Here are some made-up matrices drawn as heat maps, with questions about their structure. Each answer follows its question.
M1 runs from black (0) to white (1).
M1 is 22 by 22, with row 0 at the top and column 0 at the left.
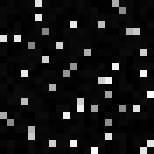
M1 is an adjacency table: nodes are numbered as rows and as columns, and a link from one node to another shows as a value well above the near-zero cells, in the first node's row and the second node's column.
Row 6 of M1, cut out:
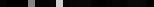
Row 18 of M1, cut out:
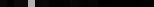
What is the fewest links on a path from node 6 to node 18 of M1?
2
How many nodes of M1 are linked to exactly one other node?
5
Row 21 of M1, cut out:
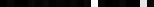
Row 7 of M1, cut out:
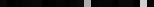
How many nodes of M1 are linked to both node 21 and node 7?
1
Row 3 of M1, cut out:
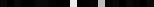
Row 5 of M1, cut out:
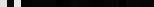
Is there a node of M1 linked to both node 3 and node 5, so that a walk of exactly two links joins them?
no
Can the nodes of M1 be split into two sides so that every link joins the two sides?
yes
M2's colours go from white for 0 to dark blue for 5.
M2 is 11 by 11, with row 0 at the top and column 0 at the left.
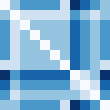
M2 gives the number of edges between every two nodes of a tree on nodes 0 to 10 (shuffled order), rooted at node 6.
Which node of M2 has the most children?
1
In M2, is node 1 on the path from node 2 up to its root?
yes
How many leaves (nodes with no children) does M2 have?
7
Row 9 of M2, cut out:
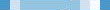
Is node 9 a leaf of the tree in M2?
no
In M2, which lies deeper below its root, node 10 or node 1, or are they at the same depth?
the same depth
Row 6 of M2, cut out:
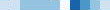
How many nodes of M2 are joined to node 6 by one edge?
3
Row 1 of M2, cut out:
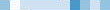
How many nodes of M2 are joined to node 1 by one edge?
6
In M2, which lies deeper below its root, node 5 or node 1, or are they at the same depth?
node 5
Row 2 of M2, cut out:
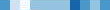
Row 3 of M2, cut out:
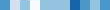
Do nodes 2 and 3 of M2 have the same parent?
yes
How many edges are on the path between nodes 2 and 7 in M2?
4
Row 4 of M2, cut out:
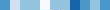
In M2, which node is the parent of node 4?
1
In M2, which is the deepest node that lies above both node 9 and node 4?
1
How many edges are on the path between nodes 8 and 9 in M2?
1
